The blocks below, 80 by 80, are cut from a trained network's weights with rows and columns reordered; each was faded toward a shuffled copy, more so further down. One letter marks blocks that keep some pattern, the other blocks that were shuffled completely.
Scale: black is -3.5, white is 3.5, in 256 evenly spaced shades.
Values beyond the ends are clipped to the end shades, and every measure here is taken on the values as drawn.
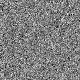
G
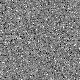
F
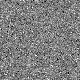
F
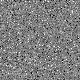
F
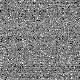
G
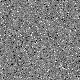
F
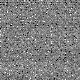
G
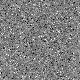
F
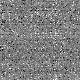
G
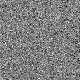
G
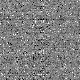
G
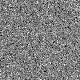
F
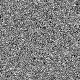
F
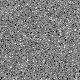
F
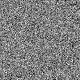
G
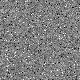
F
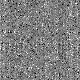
G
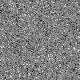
F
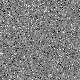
F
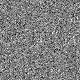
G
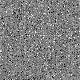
G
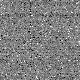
G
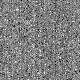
G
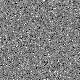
F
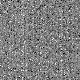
G
